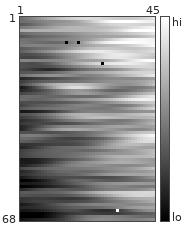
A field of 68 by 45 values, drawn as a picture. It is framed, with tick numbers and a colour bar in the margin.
The grain runs across in streaks. The field climbs toward the top right. Four lone cells stand out: one far higher and three far lower than their neighbours. The ninth with the highest average is the top right. The histogram is bell-shaped. The halves do not mirror each other. The bottom left is the ninth with the lowest average.
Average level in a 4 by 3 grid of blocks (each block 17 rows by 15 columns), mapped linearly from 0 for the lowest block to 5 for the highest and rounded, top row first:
245 | 133 | 123 | 013
